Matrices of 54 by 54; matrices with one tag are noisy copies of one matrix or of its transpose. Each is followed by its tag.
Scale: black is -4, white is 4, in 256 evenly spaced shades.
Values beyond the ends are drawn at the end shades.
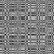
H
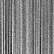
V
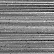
V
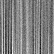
V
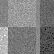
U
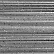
V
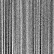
V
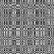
H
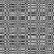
H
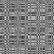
H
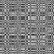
H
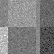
U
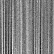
V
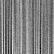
V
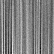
V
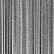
V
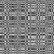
H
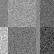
U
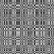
H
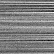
V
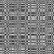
H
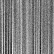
V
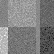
U
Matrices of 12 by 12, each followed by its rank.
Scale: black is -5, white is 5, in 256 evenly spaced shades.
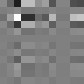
one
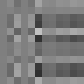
one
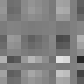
one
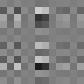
one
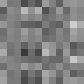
two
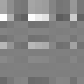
one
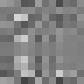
two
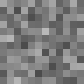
full rank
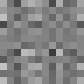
two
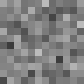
full rank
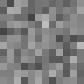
full rank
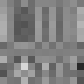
two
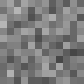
full rank
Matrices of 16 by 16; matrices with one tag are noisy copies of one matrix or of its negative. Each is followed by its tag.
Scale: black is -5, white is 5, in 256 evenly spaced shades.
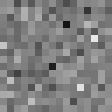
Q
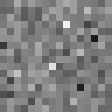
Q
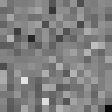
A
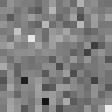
A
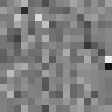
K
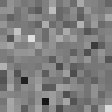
A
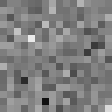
A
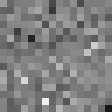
A
